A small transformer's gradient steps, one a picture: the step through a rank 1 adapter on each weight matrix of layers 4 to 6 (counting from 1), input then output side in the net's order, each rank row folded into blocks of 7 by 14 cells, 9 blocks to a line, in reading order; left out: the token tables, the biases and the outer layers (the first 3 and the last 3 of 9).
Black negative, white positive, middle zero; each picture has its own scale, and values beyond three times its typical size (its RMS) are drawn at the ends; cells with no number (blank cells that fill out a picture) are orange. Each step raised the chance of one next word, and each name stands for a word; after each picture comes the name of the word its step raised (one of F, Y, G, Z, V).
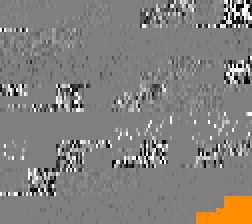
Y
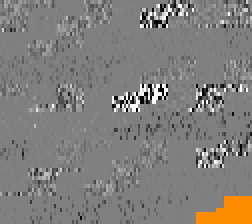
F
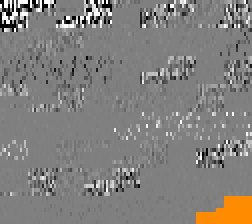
Y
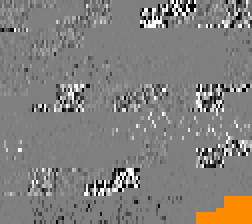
Y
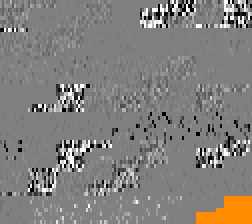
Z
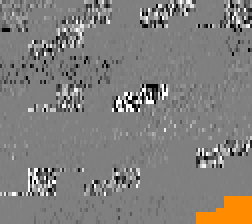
F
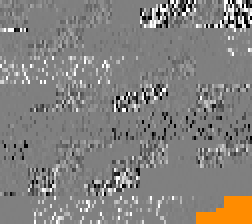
Z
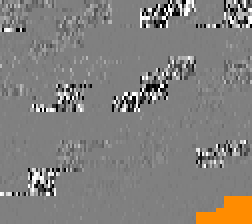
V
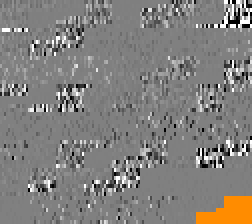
V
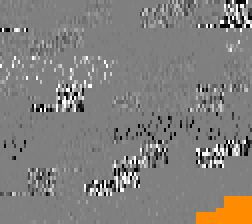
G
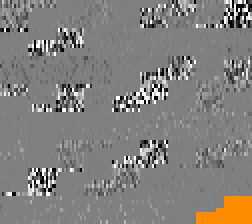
V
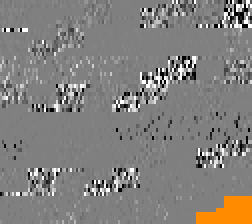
G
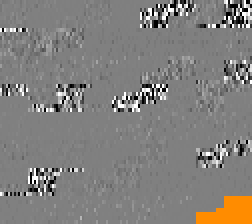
V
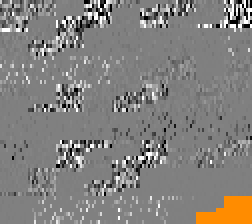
Z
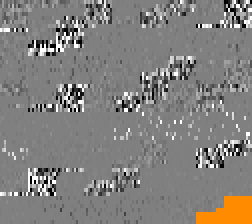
Y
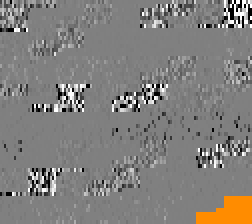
G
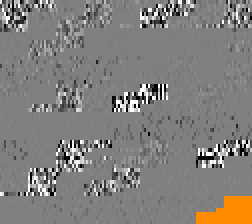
F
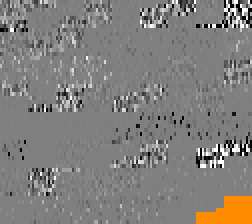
G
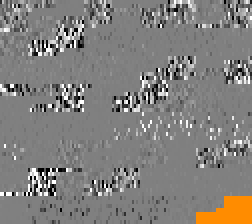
Y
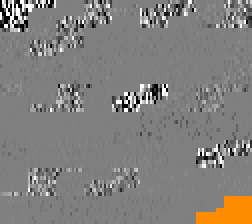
F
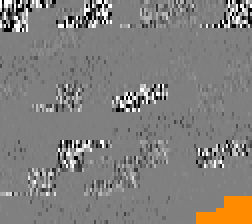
F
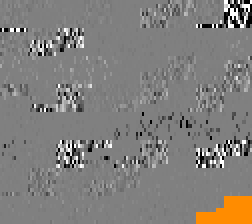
G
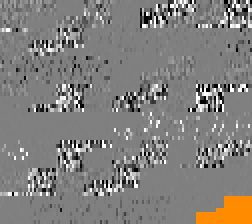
Y
